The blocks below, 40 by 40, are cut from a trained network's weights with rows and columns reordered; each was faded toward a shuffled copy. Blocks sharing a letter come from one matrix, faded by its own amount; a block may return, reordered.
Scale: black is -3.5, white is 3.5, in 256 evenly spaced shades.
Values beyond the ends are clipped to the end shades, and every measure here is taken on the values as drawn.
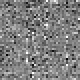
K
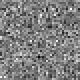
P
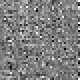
K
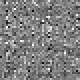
K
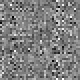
K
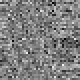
P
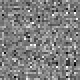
K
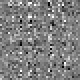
K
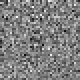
P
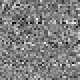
P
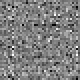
K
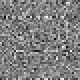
P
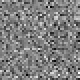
P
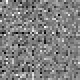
K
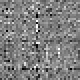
K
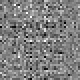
K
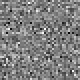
P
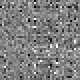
K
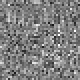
P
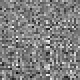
P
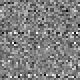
P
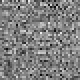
P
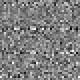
P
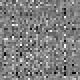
K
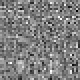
P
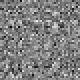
P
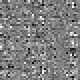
K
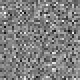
P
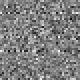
P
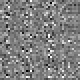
K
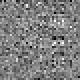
K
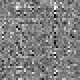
K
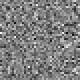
P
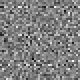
P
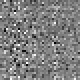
K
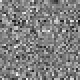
P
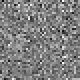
P
